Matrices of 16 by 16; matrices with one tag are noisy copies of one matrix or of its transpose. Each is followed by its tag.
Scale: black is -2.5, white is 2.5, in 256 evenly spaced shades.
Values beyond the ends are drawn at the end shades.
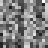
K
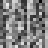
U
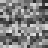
K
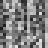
U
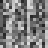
U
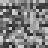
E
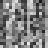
U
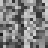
K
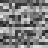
U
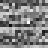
U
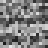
K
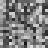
E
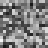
E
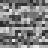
U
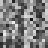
K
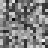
E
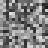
E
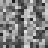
K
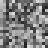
E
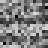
K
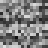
K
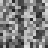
K
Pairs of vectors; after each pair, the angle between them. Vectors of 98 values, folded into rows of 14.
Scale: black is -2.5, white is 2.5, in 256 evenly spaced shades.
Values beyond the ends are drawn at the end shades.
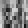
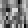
nearly parallel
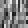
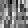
nearly opposite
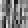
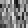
orthogonal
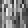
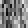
nearly opposite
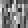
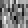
nearly opposite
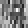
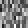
orthogonal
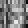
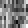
nearly opposite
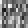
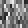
orthogonal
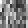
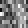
partly opposed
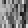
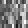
nearly opposite
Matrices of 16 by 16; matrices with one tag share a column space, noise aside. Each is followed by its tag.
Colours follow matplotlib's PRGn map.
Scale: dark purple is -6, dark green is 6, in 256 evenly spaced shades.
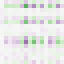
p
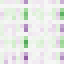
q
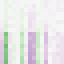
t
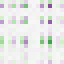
p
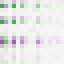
p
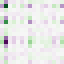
p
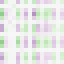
q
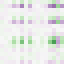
p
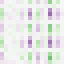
q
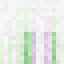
t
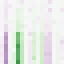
t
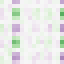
q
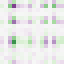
p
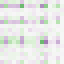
p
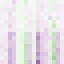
t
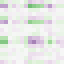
p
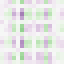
q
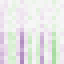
t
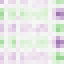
q
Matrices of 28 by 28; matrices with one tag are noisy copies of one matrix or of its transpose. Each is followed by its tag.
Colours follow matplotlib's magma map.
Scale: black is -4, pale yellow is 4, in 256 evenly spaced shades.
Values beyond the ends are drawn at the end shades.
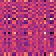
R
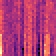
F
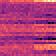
F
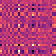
R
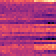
F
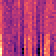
F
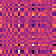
R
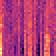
F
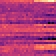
F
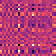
R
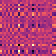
R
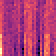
F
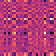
R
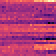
F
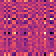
R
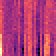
F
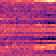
F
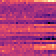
F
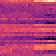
F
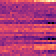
F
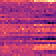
F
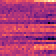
F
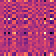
R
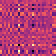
R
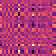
R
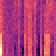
F
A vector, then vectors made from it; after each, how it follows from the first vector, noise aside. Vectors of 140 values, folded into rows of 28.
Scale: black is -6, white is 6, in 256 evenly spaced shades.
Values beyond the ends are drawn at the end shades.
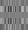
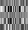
scaled up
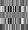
scaled up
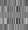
reversed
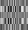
scaled up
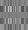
negated
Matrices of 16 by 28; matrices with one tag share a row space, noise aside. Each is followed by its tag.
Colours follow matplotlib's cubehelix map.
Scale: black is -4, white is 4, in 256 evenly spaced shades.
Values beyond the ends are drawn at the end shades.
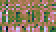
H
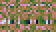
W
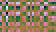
H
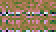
H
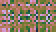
W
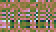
W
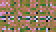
W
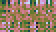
W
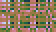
W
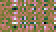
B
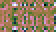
B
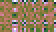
B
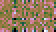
B
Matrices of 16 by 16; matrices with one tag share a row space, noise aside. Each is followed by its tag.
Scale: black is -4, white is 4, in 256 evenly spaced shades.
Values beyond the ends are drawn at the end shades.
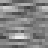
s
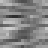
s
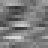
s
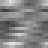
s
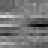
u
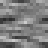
s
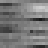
u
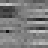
u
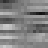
u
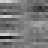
u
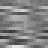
s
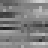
u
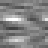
s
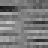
u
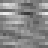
s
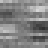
u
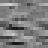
s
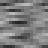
s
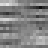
u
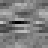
s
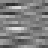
s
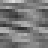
s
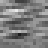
s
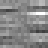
u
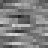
s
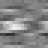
s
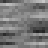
u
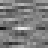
s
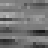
u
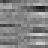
u
